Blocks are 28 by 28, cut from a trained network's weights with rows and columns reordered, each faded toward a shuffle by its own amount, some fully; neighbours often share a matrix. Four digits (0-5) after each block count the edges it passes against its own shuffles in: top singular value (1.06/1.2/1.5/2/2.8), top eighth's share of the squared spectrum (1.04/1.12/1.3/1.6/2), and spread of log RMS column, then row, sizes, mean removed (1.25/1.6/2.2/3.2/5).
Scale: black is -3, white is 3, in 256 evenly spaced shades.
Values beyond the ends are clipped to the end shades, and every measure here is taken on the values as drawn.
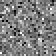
0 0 0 0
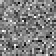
0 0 0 0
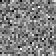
1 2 0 0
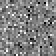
0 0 0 0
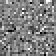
1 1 1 0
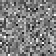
2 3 0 0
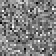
0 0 0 0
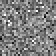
0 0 0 0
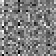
3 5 2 2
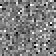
0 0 0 0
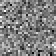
0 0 0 0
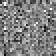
2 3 1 1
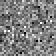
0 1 0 1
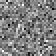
1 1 0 0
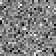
2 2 0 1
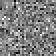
0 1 0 0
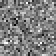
0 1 0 0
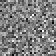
2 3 0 1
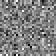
2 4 2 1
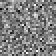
1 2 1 0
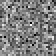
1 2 0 0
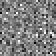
2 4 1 1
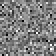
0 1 0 0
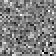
1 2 0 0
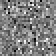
2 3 1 0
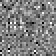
2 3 0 1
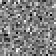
1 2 0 0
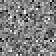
1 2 0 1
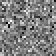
1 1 0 1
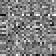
3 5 0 2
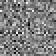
3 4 1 2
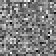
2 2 1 0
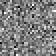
1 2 0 0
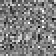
3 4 1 2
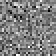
2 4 1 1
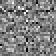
3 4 1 2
